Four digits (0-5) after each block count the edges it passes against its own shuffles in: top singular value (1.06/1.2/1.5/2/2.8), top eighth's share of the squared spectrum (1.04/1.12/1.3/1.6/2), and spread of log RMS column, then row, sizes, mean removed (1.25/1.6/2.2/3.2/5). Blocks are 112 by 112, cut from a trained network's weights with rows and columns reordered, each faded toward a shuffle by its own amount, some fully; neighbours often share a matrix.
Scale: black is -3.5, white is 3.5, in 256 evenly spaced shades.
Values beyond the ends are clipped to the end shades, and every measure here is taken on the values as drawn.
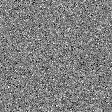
0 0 0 0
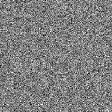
3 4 1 2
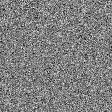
2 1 0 0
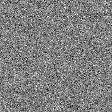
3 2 0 1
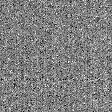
2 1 0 1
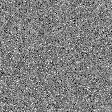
0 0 0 0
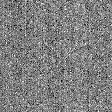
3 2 0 1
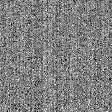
3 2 0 2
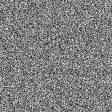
2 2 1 0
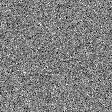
0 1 0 0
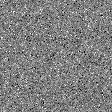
0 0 0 0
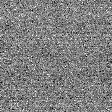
2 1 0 0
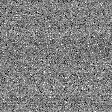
2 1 1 0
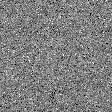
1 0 0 0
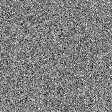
2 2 0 1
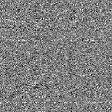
3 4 2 3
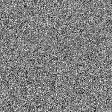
2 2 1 1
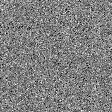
0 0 0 0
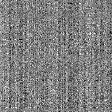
4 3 1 3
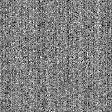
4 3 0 2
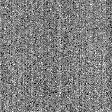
3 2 0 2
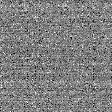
3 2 2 0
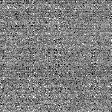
3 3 3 0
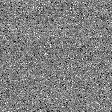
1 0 0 0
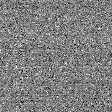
2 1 1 0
